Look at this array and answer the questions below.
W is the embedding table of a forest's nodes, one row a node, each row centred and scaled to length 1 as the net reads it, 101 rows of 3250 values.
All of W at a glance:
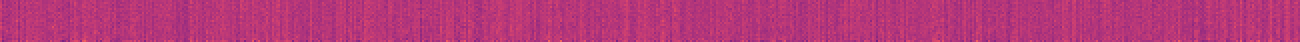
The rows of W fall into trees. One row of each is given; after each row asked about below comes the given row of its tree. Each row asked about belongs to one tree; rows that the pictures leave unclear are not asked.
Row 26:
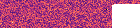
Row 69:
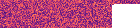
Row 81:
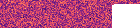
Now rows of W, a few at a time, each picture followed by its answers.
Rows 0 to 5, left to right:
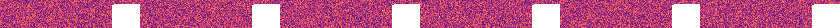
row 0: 26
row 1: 69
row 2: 81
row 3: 81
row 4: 26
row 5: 81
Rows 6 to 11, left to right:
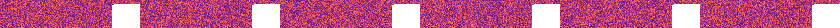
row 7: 26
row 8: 26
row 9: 81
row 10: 26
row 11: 81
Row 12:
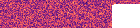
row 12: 26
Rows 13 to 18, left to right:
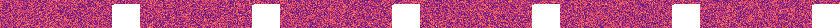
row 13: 69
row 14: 69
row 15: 26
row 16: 26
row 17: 81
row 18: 26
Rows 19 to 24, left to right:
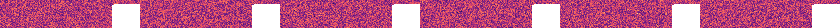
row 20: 69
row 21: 81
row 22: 26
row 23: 81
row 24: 69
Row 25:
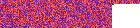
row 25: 81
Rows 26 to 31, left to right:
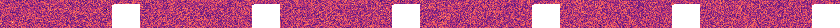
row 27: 69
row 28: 69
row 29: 26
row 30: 81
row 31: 81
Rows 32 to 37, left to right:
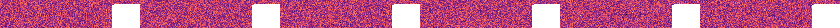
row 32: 81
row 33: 26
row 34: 26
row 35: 69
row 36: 69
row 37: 81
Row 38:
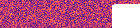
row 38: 26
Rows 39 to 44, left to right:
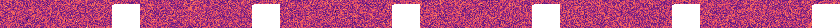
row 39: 69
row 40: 26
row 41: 26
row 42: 81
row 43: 81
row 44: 26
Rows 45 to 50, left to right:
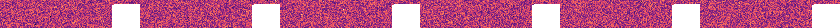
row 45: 69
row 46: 26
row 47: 81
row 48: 81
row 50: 26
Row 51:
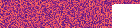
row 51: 81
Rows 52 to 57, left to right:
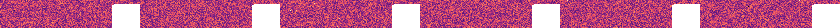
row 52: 81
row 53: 81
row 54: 81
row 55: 69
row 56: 26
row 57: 26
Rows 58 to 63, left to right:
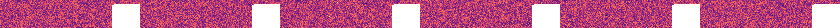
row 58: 26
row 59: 81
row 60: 26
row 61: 69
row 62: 81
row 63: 81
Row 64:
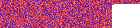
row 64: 81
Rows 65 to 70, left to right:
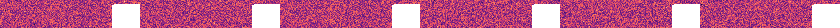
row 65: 26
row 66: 69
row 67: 26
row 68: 69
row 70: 26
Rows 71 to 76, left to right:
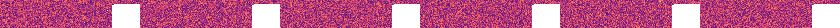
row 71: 69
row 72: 81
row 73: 69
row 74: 81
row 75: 81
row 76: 69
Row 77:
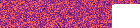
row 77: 81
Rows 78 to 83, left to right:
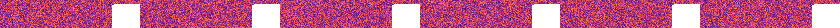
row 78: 81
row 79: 69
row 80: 81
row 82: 81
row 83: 81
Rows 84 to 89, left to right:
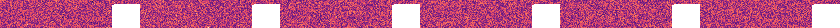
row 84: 69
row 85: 81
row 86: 26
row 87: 81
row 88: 26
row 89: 69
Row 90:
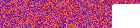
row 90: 81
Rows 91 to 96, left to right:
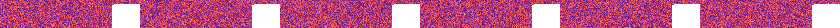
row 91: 81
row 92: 26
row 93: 81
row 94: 81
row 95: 26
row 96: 26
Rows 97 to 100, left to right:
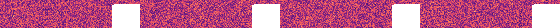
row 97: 81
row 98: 26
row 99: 26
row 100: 81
